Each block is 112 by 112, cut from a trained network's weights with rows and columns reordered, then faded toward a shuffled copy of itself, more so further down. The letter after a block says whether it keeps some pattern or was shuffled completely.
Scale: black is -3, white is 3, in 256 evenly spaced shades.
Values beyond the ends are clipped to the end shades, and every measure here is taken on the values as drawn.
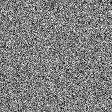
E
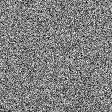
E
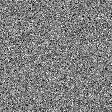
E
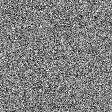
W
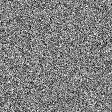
E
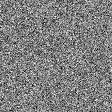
E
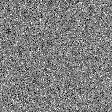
E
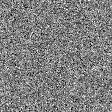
E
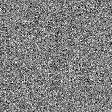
W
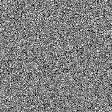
W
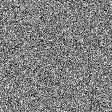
E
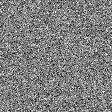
E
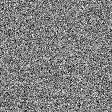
E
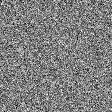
E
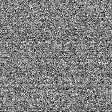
W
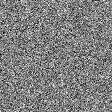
E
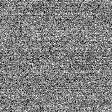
W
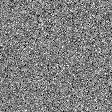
E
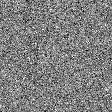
E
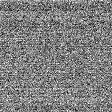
W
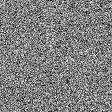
W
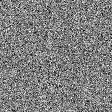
E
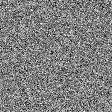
E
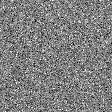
E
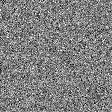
E
